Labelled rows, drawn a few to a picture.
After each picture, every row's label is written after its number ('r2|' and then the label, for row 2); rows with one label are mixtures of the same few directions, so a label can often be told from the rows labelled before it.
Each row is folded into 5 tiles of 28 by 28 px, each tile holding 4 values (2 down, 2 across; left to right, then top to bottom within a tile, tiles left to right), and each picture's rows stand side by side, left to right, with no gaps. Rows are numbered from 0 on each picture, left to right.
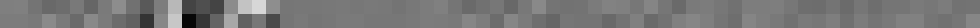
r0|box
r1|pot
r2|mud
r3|box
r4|box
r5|pot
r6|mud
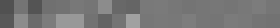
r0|mud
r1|box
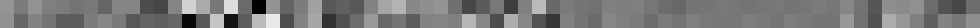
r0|mud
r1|box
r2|pot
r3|box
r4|pot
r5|box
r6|pot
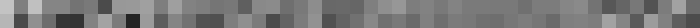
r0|mud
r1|mud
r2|pot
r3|mud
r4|box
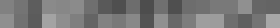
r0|pot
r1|mud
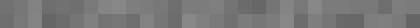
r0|pot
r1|pot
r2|mud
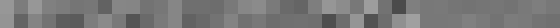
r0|mud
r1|pot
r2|box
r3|box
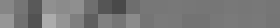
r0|pot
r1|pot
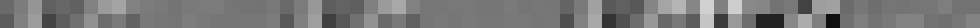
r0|pot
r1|pot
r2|pot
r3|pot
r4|pot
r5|mud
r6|mud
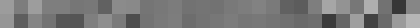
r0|mud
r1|pot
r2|box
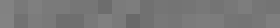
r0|mud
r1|mud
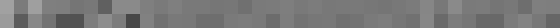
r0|mud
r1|mud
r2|mud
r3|mud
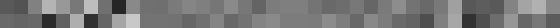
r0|box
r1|box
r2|box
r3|pot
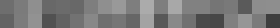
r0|pot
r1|mud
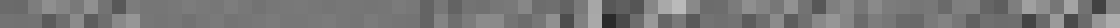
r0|box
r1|box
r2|box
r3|mud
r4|pot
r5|box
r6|mud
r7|box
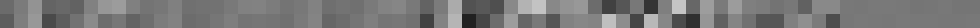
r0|pot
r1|pot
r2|pot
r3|pot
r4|box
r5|mud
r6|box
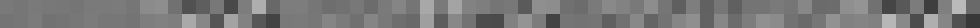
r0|pot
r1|box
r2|box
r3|mud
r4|box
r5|mud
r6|box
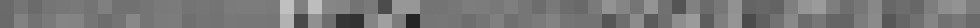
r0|mud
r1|pot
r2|mud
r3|box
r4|box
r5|pot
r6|pot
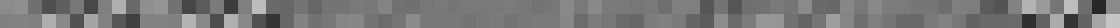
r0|box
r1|box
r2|mud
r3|box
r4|mud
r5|mud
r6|mud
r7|box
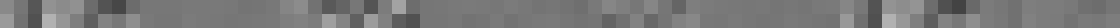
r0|pot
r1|pot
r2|box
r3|box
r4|box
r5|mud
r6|pot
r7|pot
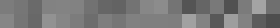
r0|pot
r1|box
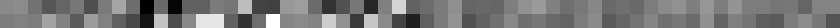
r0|box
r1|mud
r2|box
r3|pot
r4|pot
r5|mud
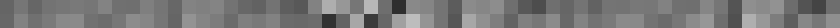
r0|mud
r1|pot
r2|box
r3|pot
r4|mud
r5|pot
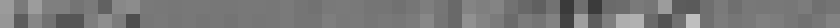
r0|mud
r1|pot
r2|pot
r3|pot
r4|mud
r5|mud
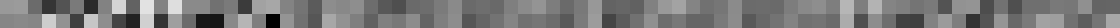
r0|box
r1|mud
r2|pot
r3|pot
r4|pot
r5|pot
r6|mud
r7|mud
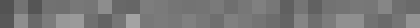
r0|mud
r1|box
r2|mud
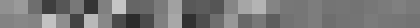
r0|box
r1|pot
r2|pot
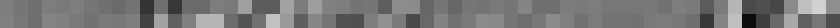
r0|pot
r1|mud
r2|mud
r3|mud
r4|mud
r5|pot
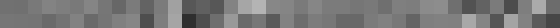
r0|box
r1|pot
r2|mud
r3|box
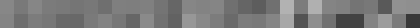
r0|mud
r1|pot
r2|mud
